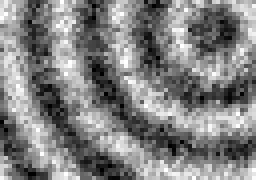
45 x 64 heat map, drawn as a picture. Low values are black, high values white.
Rings: centred on the top right. Mirror symmetry: none. Odd rows or columns: none. Slope: none. Grain: blotchy. Average level on the scale: 50%. Seam: none.
